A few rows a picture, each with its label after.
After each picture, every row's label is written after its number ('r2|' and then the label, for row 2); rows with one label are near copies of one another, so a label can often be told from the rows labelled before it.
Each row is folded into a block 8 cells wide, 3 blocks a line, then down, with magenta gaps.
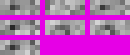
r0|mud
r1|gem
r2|mud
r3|mud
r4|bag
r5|bag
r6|mud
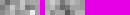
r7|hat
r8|bag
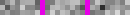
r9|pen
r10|gem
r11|mud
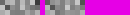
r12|pen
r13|pen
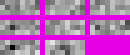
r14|pen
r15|gem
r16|hat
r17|mud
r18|hat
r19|pen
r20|mud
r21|bag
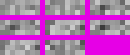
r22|hat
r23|hat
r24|mud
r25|mud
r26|gem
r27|mud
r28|gem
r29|pen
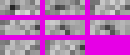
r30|mud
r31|mud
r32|gem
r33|gem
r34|bag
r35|bag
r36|gem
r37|gem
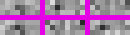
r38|bag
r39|mud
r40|pen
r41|bag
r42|pen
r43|mud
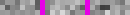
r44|pen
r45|gem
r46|mud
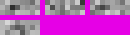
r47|mud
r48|pen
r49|mud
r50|bag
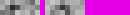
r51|mud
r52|bag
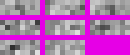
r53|bag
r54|gem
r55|bag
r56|pen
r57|hat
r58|mud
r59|mud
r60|hat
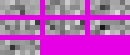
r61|bag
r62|hat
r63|mud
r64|pen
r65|pen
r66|mud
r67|mud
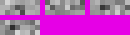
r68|bag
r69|pen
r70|mud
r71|mud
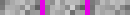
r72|gem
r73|gem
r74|gem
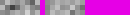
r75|mud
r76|gem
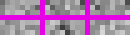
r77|gem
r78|pen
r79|pen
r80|hat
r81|bag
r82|hat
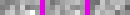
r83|hat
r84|hat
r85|gem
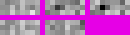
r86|hat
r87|mud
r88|mud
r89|hat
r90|pen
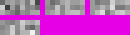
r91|pen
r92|hat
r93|hat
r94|hat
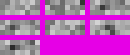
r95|gem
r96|pen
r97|mud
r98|mud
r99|gem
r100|bag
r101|mud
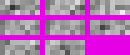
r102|mud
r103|gem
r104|hat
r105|gem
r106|gem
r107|mud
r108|gem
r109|bag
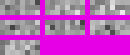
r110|pen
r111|hat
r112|hat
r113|mud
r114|pen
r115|bag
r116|gem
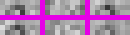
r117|bag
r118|gem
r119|bag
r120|bag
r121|hat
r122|bag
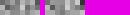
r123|pen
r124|pen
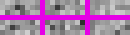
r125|bag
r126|mud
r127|hat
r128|mud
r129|pen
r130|gem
